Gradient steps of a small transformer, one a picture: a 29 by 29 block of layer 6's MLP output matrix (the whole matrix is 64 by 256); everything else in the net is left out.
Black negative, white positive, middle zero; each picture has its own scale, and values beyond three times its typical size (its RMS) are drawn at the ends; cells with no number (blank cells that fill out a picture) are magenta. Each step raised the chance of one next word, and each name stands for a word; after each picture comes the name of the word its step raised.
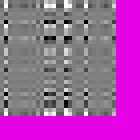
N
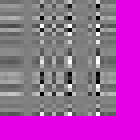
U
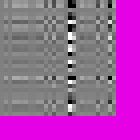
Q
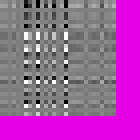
Q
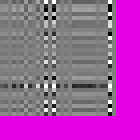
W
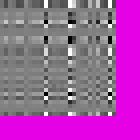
N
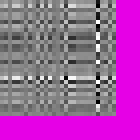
Q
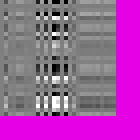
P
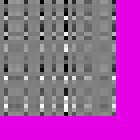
P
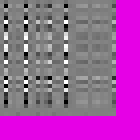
Q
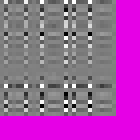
W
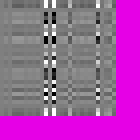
N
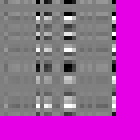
P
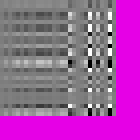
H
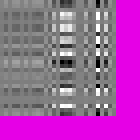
H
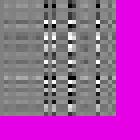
Q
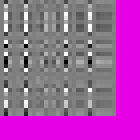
H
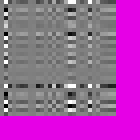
W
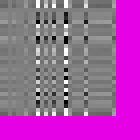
N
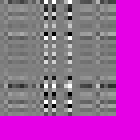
W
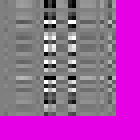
Q
